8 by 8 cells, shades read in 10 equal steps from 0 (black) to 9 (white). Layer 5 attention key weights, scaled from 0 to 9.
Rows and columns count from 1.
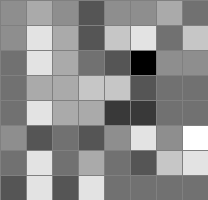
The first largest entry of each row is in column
2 2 2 4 2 8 2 2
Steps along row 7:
up down up down down up up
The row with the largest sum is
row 2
